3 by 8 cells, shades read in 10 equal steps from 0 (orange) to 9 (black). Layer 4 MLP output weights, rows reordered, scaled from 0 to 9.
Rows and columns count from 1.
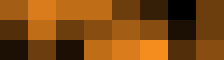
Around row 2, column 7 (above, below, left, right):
9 6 4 5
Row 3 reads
8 5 8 2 1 0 6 4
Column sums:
17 8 15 8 9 11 23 14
